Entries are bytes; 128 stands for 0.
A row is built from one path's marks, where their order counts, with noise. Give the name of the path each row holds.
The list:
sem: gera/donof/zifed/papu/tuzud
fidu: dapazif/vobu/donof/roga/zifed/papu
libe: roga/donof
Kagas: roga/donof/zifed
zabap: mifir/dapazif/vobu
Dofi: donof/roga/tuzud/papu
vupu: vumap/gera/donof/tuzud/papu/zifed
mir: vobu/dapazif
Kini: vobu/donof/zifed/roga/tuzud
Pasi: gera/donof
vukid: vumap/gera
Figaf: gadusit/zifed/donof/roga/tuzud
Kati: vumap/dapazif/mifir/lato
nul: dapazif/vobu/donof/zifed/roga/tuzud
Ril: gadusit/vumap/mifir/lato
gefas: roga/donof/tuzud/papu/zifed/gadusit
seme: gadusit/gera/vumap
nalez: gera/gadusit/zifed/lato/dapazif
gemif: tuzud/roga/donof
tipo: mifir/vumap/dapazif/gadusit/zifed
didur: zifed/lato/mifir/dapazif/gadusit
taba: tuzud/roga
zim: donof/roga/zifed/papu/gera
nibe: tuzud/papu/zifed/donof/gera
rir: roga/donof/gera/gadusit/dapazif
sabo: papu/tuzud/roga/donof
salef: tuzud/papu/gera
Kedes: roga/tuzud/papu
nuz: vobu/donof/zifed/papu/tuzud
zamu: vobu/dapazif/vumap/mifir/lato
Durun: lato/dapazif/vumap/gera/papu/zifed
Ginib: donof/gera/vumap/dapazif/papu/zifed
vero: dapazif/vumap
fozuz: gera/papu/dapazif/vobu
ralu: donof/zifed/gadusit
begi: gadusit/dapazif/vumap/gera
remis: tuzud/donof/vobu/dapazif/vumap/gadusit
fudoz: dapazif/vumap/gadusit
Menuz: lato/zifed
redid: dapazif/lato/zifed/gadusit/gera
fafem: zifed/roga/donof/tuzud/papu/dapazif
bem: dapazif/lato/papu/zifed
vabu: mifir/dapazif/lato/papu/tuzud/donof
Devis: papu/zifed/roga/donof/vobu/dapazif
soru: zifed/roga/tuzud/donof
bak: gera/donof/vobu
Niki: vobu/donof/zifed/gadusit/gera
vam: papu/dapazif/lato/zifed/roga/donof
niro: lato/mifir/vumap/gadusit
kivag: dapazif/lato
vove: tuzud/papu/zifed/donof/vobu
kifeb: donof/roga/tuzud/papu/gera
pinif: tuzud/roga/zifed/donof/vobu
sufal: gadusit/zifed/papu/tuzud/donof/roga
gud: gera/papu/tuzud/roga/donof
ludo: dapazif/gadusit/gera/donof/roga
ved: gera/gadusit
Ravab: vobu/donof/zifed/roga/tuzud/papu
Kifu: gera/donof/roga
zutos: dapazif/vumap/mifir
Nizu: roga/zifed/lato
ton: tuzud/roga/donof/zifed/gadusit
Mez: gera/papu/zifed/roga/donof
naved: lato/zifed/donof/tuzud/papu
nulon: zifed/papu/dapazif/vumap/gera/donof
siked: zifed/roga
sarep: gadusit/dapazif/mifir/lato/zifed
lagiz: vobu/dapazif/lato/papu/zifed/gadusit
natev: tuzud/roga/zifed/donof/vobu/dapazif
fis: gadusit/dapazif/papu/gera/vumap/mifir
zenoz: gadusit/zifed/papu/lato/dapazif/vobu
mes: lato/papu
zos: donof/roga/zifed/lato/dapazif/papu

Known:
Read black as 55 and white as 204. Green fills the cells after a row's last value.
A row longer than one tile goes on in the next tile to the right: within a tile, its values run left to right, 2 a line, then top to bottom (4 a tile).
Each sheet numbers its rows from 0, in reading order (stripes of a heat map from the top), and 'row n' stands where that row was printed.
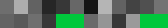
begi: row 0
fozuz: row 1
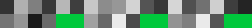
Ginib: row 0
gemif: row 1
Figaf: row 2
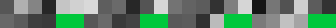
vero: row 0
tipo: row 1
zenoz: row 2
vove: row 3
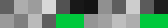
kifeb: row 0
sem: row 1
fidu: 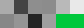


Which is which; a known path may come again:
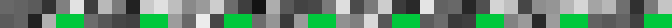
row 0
zenoz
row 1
vero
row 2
gemif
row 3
fozuz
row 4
Figaf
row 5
tipo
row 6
fidu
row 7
fudoz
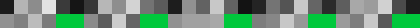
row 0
gud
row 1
sabo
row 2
sem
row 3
vove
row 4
kifeb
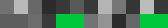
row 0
begi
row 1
Ginib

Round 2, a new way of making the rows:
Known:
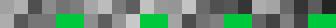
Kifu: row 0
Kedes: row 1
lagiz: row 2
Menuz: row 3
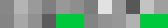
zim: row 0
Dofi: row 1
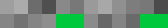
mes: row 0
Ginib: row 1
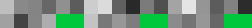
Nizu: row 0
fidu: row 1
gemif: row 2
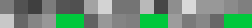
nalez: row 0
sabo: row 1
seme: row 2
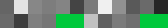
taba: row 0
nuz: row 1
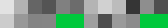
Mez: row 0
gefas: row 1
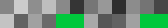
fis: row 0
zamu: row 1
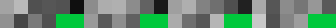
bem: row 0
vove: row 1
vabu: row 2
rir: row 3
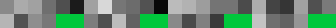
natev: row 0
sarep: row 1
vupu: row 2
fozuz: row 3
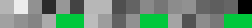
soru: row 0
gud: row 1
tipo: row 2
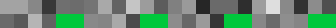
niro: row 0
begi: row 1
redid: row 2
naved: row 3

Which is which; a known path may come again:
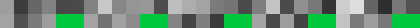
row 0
zabap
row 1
Ril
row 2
vupu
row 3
zutos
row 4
fidu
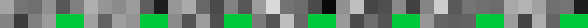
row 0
Kati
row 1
zenoz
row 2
fudoz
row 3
sarep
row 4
ludo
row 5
vero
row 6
pinif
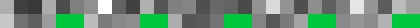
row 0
fozuz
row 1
Ravab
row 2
kivag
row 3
siked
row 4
Dofi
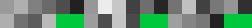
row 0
vabu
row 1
ton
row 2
Niki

